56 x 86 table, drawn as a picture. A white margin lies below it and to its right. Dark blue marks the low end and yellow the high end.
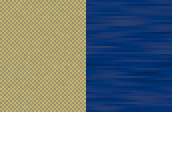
The table splits into one row of 2 panels. Panel 1,1: high, checkered. Panel 1,2: very low, streaked across, faint in contrast.
